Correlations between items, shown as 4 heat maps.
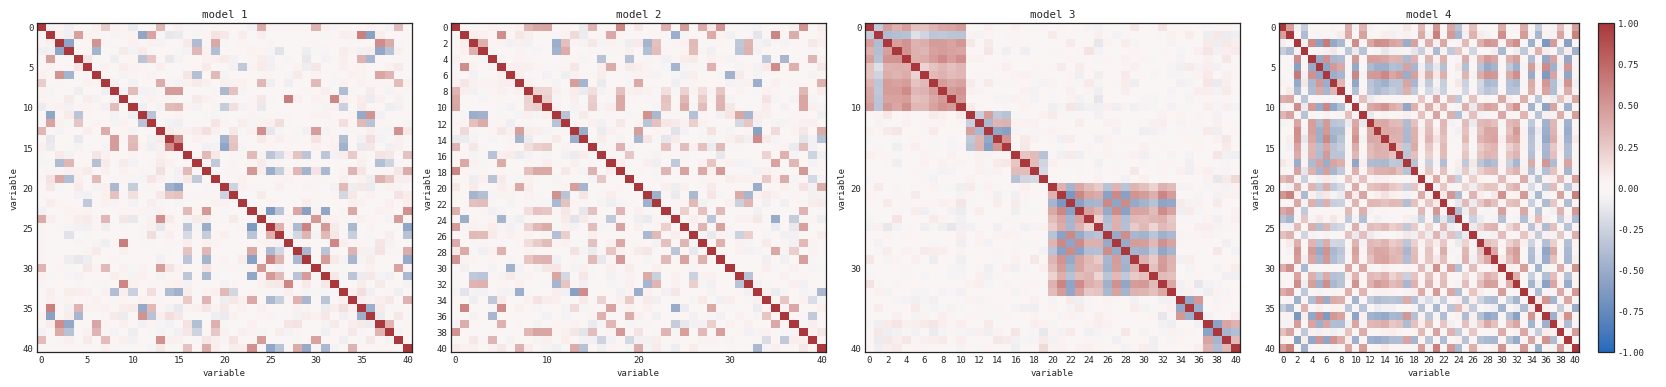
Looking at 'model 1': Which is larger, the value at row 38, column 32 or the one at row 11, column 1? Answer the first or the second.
the first
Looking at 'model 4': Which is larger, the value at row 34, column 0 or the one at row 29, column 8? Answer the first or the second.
the first
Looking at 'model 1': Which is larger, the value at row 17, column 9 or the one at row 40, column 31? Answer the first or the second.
the first
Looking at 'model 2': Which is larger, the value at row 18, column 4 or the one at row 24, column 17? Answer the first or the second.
the first
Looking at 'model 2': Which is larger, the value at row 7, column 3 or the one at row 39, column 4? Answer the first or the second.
the second
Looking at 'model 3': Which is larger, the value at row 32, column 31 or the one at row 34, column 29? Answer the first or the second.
the first
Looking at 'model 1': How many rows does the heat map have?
41
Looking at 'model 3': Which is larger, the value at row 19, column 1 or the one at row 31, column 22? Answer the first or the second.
the first
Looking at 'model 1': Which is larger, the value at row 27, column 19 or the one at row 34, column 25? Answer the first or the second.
the first
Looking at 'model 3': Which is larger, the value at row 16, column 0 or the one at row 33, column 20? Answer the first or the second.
the second
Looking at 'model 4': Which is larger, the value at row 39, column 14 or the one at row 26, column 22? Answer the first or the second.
the second
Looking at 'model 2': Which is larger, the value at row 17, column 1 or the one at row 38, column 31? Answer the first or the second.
the first
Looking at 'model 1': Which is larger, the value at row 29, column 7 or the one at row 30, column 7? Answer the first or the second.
the second
